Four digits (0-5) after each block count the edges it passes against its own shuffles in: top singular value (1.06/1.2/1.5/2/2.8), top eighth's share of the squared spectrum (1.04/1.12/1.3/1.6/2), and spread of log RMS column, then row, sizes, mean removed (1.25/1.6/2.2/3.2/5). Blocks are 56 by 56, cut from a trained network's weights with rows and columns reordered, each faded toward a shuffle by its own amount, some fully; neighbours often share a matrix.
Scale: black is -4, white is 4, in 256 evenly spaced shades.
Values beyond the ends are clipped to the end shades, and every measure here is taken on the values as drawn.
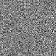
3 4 2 2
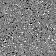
0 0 0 0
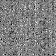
2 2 0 2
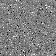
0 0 0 0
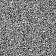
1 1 0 0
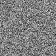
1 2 0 0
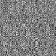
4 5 2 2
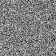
0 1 0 0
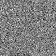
2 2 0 0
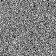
2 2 0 1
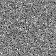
0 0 0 0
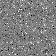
0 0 0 0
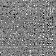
2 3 2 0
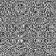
3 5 2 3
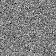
0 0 0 0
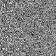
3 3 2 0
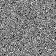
0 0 0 0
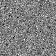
0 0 0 0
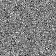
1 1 0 0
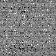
2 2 2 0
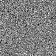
1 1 0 0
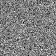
1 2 0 1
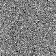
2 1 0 0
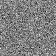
0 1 0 0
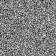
1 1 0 0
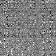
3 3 3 1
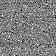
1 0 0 0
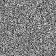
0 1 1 0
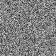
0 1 0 0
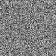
3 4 1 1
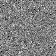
0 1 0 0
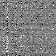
2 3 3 1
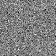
2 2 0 0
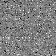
1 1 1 0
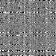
3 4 0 3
